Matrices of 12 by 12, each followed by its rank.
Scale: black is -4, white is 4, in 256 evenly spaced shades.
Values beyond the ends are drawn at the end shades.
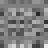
two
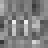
two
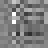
two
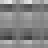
one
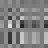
one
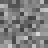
full rank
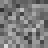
full rank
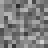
full rank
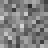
full rank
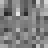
two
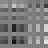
one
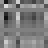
one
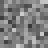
full rank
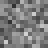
full rank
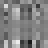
two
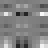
one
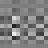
one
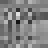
two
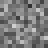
full rank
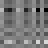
one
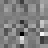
two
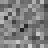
full rank
